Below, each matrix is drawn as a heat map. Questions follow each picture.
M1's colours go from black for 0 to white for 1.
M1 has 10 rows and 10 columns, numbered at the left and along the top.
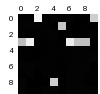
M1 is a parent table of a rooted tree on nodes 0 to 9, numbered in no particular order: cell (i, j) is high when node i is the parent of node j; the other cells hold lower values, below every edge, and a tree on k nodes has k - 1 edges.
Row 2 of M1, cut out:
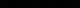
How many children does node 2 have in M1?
0
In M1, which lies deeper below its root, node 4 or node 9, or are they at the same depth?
the same depth
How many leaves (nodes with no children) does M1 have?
6
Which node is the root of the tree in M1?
3
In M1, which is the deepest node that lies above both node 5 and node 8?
3
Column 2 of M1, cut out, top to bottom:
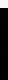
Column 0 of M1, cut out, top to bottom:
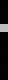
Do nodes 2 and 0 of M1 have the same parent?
no
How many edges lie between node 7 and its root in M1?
1
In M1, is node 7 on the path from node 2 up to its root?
no
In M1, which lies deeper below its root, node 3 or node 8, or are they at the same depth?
node 8
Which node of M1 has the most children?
3
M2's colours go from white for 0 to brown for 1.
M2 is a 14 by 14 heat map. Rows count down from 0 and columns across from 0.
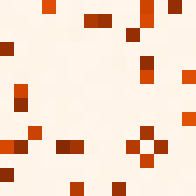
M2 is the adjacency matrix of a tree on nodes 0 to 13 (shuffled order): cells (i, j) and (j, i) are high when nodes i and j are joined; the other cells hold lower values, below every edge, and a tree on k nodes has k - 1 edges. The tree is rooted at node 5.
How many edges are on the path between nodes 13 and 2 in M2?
4
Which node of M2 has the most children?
10
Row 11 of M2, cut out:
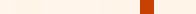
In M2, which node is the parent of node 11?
10
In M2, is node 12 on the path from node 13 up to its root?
no
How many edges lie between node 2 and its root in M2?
3
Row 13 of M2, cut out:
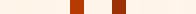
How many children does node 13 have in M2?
1
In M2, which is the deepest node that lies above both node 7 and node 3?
10
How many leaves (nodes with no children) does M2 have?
8
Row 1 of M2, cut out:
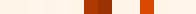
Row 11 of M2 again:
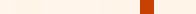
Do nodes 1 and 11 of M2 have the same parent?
yes
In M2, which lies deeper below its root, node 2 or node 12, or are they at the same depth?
the same depth
